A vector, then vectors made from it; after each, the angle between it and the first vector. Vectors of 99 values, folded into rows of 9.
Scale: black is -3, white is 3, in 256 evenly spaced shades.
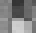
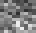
partly aligned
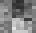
nearly parallel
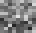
partly opposed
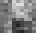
nearly opposite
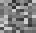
orthogonal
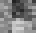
nearly parallel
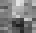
nearly opposite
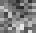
partly aligned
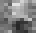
nearly opposite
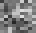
partly opposed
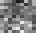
partly aligned
